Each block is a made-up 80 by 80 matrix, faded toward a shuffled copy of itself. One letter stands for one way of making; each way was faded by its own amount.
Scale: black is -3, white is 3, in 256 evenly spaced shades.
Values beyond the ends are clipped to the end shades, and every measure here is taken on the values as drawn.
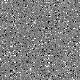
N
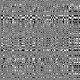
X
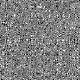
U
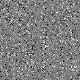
N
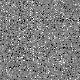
N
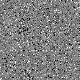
N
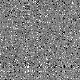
N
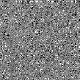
U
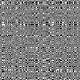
X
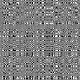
X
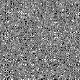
U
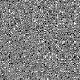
U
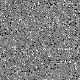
N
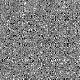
U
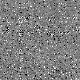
N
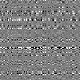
X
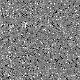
N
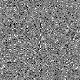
U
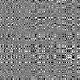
X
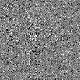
U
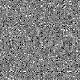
U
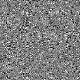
U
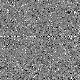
N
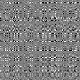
X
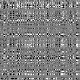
X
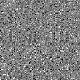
U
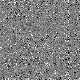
N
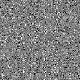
U
